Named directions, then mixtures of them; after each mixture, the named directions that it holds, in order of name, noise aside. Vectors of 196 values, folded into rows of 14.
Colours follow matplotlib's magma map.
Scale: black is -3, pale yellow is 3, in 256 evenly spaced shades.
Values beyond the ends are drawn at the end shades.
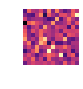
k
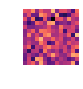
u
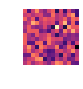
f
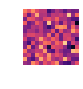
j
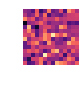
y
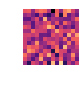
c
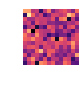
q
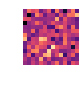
j, k, y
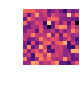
j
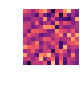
c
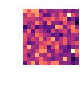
f, j, q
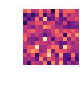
c, k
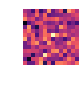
y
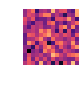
c, f, u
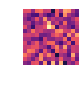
c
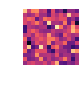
f, j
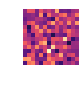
k, y
